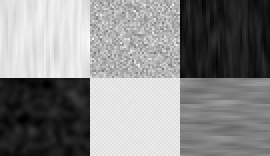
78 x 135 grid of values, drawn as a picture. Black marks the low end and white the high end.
It is made of 2 by 3 panels. Panel 1,1: very high, streaked downward, faint in contrast. Panel 1,2: high, fine-grained. Panel 1,3: very low, streaked downward, faint in contrast. Panel 2,1: very low, blotchy, faint in contrast. Panel 2,2: very high, checkered, faint in contrast. Panel 2,3: middling, streaked across, faint in contrast.
